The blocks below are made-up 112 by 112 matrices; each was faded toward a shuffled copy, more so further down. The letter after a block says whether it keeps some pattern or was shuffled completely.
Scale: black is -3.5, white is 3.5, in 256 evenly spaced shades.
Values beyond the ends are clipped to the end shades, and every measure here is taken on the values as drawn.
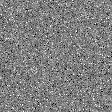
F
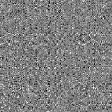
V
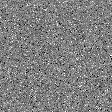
F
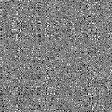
V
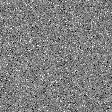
F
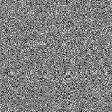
V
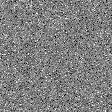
F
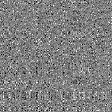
V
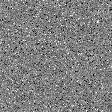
F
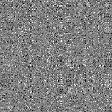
V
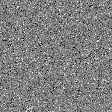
F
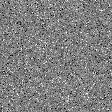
F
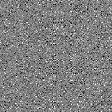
V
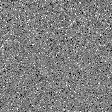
F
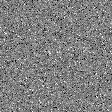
F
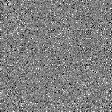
V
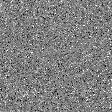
F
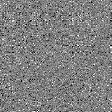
V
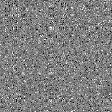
V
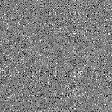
V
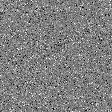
F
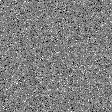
F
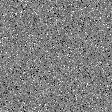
F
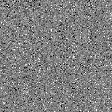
V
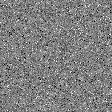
F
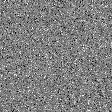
F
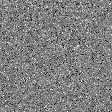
F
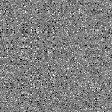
V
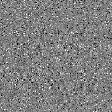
V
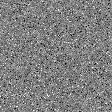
F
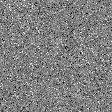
F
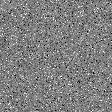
F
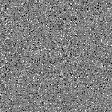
V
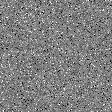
F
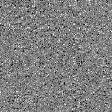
V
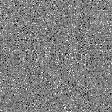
V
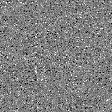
V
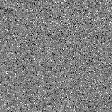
V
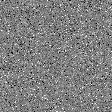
F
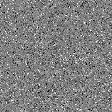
V
